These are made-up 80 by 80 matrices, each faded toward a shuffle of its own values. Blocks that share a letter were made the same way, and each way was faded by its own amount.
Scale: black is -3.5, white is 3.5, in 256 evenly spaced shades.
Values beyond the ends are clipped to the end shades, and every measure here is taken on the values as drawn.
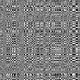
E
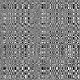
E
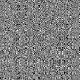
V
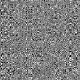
V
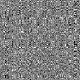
V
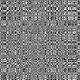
E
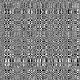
E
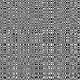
E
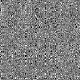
V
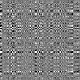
E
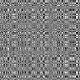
E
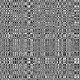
E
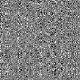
V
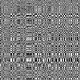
E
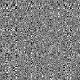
V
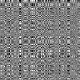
E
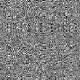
V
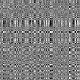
E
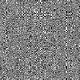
V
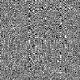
V
